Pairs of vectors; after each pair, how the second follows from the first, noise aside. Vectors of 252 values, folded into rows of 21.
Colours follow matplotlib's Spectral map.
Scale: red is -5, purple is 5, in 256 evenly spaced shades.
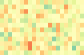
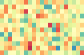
scaled up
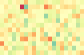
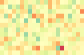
reversed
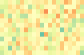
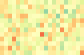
negated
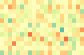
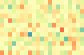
negated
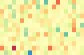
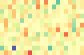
negated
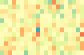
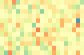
wrapped around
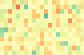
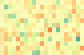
wrapped around
